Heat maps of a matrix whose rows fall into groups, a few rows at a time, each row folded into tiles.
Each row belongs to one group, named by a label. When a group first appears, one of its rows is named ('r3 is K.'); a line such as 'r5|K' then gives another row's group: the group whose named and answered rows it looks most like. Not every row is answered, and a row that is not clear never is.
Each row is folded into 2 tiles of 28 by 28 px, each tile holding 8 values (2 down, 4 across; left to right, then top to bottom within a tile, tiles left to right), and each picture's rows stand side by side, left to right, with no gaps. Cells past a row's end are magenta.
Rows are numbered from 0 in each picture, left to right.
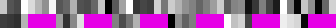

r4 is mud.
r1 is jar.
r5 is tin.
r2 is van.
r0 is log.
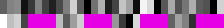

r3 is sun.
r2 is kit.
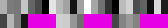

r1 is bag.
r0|sun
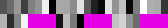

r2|bag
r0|jar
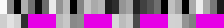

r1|bag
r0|tin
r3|bag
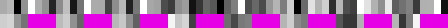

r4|van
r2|bag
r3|mud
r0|bag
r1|bag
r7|jar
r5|bag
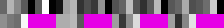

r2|jar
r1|mud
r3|jar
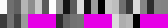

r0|log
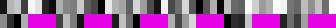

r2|sun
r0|kit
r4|log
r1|sun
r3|jar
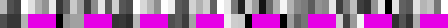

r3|log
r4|tin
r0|log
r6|jar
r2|log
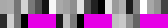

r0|sun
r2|bag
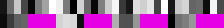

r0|van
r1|tin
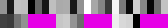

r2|tin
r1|bag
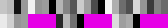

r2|tin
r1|sun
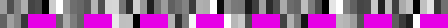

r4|mud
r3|jar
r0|sun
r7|kit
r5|sun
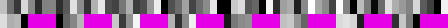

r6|tin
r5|bag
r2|jar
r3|jar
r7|sun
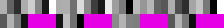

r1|sun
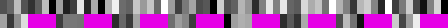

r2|log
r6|sun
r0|jar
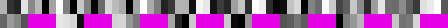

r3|kit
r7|jar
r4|kit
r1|tin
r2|bag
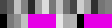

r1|tin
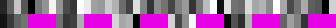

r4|log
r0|van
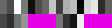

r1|kit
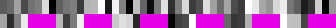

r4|log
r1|jar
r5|mud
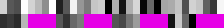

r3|sun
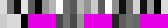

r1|log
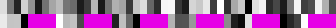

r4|kit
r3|log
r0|tin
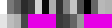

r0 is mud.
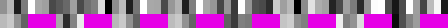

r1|jar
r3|bag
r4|van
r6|jar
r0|bag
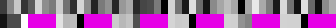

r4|bag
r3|tin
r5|tin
